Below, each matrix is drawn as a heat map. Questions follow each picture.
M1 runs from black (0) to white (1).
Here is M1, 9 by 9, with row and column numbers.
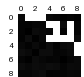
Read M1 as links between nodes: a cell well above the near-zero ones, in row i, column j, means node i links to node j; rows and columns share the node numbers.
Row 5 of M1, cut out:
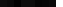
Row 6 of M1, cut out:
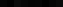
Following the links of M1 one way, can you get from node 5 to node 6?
no
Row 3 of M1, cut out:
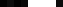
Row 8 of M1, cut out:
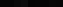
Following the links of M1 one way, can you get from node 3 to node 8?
yes
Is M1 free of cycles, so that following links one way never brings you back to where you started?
yes
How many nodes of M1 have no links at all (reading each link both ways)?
0
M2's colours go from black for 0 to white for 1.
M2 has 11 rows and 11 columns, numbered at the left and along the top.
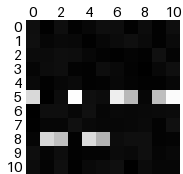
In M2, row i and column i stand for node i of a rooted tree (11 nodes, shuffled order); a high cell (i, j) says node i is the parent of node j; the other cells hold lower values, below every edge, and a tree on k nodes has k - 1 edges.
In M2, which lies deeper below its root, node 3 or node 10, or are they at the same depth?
the same depth
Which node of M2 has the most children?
5
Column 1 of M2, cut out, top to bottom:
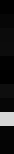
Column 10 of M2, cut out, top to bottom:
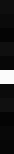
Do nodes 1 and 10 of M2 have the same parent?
no
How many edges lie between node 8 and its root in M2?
0
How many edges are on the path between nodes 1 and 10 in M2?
3
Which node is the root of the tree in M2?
8
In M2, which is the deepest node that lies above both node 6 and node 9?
5
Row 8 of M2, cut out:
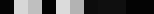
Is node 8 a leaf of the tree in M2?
no
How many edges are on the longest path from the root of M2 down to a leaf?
2
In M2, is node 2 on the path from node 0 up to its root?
no
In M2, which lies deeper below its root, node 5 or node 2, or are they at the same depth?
the same depth
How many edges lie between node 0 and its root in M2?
2
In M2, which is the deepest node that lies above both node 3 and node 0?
5
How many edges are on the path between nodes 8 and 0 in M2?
2
